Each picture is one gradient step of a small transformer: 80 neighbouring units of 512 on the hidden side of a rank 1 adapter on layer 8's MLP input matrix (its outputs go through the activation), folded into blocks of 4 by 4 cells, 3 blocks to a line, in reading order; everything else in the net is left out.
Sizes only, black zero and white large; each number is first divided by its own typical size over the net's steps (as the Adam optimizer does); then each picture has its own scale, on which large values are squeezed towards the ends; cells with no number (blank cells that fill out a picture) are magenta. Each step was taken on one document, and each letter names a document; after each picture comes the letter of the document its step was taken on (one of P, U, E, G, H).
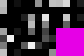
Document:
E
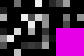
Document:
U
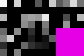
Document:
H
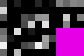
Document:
H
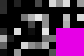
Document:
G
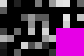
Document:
G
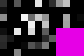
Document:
U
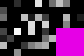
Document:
U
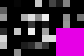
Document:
U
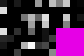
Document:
E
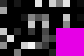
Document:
E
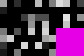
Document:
G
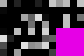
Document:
G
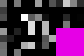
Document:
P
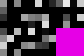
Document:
P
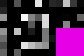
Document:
P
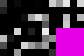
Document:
G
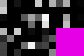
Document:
E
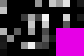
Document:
E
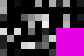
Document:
E
